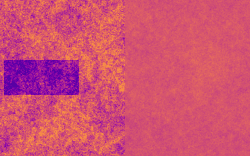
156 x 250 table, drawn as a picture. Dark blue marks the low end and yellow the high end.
No regular stripes run through it. The ninth with the lowest average is the middle left. The values are skewed, with a long tail toward low values. In the middle left lies a patch that is lower than the rest. A vertical seam about 50% of the way across splits the table, and the right part is calmer.
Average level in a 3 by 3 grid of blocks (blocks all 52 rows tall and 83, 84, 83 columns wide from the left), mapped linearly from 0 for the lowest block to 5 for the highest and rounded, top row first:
4 5 5 | 0 5 5 | 5 4 4
